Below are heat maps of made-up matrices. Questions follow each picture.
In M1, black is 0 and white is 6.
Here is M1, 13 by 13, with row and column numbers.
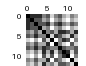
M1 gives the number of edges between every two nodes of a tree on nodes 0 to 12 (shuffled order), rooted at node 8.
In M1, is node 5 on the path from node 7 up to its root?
yes
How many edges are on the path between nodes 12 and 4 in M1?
1
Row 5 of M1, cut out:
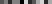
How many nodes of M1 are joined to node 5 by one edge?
3
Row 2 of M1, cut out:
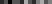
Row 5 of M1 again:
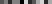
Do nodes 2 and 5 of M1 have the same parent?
no
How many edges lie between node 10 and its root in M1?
3
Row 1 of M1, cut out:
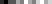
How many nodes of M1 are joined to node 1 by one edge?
1
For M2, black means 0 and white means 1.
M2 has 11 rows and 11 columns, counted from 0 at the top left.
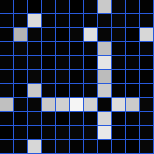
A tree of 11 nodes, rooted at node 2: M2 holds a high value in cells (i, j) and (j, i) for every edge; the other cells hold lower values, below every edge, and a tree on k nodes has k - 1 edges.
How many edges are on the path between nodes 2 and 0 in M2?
3
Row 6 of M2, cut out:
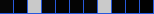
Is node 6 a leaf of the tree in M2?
no
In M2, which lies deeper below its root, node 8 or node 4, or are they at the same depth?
the same depth
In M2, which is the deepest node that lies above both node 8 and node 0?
7
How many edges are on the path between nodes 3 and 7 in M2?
1
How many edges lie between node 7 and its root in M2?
2
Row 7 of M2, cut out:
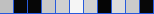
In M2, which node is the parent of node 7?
6
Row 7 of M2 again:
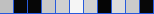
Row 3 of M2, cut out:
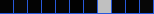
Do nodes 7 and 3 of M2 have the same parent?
no
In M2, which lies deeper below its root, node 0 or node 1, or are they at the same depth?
node 0
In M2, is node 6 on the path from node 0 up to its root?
yes
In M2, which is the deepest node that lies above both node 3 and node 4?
7
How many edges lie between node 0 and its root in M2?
3
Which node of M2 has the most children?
7
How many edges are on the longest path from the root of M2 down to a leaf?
3
